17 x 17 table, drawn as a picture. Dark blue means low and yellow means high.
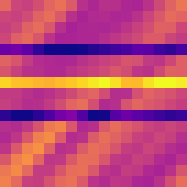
Calmest part: bottom right. Average level on the scale: 50%. Odd lines: rows 5, 8 and 11. Slope: none.
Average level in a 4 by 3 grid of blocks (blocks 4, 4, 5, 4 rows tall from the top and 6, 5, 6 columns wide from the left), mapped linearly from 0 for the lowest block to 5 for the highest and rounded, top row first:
4 0 3
2 2 3
0 1 1
5 4 1
